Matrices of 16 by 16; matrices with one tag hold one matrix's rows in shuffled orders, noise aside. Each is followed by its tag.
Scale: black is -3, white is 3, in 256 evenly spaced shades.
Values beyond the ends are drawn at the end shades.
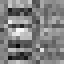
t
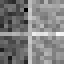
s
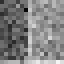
s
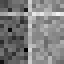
s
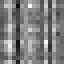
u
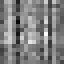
u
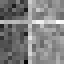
s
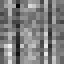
u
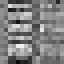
t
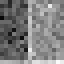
s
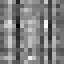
u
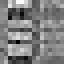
t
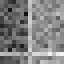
s
